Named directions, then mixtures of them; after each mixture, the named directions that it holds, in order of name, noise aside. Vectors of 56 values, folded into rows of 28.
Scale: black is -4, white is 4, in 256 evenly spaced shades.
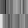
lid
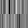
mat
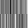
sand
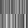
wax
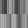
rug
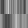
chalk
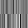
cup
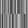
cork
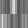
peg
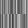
cork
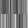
rug, sand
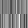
cork, cup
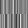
cup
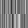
cork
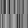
mat, rug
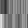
lid, rug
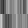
chalk, lid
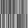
cup, mat, sand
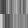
chalk, lid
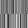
cup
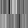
mat, peg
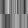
chalk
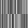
cork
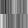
lid, peg, sand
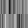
mat, sand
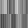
rug
